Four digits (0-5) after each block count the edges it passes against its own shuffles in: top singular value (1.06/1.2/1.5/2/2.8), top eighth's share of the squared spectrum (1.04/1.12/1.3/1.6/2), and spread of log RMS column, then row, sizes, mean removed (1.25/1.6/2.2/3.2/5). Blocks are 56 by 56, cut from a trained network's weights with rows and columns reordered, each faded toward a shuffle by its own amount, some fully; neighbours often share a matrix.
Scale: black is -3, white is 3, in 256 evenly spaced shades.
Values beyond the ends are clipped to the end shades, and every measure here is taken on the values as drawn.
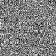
3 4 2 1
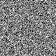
0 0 0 0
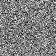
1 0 0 0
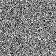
0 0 0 0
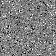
0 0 0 0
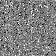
1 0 0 0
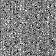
2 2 0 1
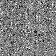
1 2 0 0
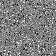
0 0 0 0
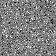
0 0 0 0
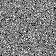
0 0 0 0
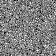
0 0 0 0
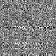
3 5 2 2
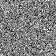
1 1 0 0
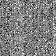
2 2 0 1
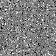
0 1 0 1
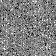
1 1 0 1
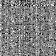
3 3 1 2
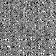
2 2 0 2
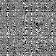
3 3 3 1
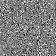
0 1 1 0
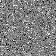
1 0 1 0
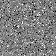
1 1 0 0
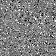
0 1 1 0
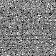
2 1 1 0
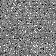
0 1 0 0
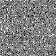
1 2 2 0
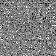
1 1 1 0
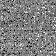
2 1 1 0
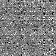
2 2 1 0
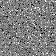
1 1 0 0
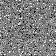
1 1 1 0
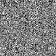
2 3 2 2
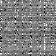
3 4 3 1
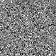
2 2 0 1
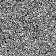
0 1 0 0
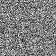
1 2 0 0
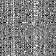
3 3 1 3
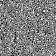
0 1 0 0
